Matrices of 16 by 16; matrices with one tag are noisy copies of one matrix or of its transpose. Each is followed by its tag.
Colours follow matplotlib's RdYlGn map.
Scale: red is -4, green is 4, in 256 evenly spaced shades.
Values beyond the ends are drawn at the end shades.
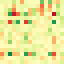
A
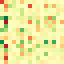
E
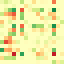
A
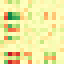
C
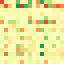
E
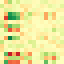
C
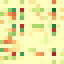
A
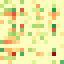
A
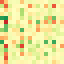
E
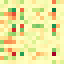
A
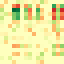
C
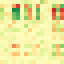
C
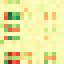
C
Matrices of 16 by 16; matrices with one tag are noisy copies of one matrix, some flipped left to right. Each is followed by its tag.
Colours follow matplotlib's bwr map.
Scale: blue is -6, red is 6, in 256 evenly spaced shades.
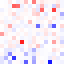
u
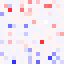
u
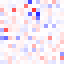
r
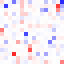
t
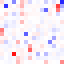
t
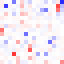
t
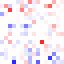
u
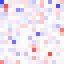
t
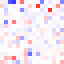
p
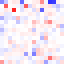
p
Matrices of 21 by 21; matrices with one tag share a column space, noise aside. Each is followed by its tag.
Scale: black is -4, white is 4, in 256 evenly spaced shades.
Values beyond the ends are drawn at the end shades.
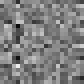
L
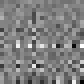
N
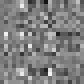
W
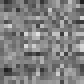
W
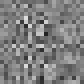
L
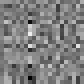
L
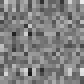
W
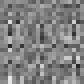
L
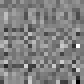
N
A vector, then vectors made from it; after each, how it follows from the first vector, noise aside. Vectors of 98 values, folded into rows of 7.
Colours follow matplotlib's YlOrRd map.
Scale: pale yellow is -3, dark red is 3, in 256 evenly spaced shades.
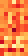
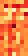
reversed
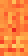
shrunk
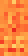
shrunk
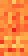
shrunk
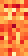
reversed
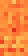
shrunk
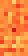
shrunk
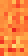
shrunk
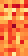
reversed
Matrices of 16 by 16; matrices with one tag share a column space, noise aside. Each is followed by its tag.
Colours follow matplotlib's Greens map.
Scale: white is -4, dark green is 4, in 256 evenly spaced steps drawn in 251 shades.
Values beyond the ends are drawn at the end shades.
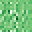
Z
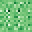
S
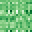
Z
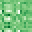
Z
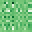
S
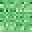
S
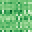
Z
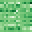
S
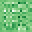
S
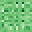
S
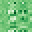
Z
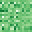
S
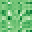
Z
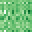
Z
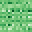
S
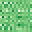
S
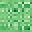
S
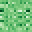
S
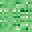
S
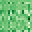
Z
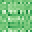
Z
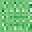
S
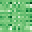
S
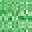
Z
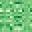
S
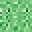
S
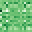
S
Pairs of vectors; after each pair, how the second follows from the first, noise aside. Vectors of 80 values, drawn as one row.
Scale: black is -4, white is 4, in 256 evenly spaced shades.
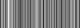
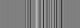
partly zeroed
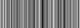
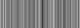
shrunk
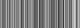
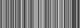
negated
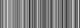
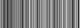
negated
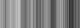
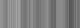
shrunk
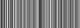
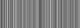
shrunk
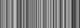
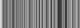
wrapped around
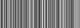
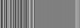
partly zeroed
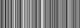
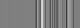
partly zeroed
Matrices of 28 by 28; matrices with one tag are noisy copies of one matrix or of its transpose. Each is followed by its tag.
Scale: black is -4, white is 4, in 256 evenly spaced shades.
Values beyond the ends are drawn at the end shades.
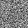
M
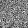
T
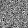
T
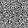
M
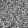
T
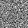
M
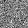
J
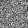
T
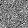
J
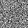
M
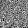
T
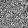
T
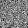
T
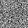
M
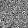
T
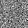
M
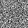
M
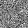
J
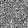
J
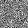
J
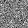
J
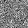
J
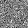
J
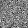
T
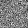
T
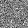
J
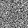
M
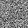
M
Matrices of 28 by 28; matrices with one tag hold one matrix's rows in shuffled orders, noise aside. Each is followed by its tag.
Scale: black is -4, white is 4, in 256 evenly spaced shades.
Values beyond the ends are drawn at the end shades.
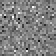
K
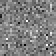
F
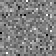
F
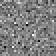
K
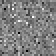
K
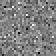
K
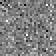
F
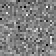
F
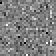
F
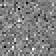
K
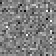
F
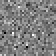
K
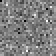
F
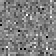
F
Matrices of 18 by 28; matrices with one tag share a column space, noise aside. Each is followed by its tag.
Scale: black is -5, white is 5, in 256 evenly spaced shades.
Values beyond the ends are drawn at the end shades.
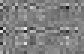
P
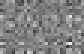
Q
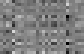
Q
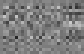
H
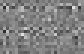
P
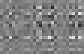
H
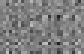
Q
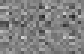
H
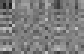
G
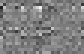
P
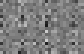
Q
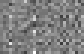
Q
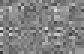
P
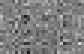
Q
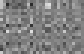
G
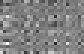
Q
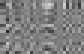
G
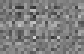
H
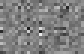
P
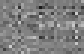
H
